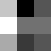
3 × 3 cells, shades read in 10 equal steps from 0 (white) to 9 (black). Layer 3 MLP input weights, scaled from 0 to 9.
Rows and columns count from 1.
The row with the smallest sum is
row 2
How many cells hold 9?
1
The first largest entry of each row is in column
2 2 2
